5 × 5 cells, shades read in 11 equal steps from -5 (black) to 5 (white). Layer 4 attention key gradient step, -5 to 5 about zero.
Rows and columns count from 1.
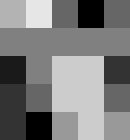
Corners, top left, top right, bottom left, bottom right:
2 -1 -3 1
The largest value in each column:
2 4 3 3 1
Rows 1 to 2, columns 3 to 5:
-1 -5 -1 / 0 0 0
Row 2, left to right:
0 0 0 0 0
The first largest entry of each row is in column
2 1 3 3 4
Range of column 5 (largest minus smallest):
4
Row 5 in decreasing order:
3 1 1 -3 -5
